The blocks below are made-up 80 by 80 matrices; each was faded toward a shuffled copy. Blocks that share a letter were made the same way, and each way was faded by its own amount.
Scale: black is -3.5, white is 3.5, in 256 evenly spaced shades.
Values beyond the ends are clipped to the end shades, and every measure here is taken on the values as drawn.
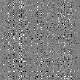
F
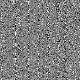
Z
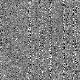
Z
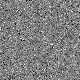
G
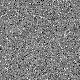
G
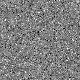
G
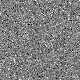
G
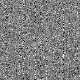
Z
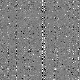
F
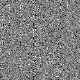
Z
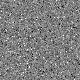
G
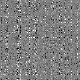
F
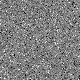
G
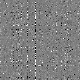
F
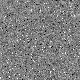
G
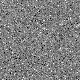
G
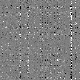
F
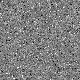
G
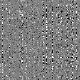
F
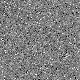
G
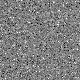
G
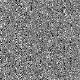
Z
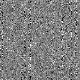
Z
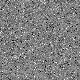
G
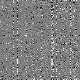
F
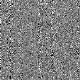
Z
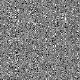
Z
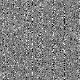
Z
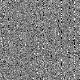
Z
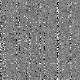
F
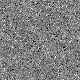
G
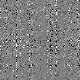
F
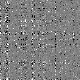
F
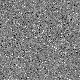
G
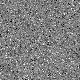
G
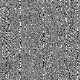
Z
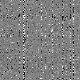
F
